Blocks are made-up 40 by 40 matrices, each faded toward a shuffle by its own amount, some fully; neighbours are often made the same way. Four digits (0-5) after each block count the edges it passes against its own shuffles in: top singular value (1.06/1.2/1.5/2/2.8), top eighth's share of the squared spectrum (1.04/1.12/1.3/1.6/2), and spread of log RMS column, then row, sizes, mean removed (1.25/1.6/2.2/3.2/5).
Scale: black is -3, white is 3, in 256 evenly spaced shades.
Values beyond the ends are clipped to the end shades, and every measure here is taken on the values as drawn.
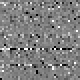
3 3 0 2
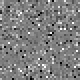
0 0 0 0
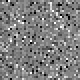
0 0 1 0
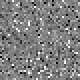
2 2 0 0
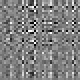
4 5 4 3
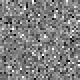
0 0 0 0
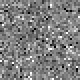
0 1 0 0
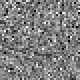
1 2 0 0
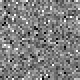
2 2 0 0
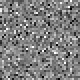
0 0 0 0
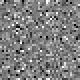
3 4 2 1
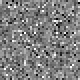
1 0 0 0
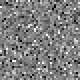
0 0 0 0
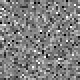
0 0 0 0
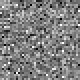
2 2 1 0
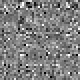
3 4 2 2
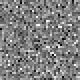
1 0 0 0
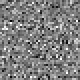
0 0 0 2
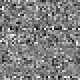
1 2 0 3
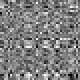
4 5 3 3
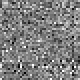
3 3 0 2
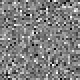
3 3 0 1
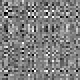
4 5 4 3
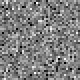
0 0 0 0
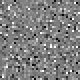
1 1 0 0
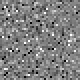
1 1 0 0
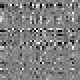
4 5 2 3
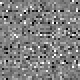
3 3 0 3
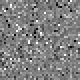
1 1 0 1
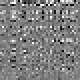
4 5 2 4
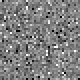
1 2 1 0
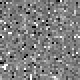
0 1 1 0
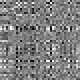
4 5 3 3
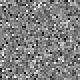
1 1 0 0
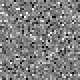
0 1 0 0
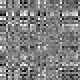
4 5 3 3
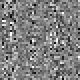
1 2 3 0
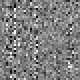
2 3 3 0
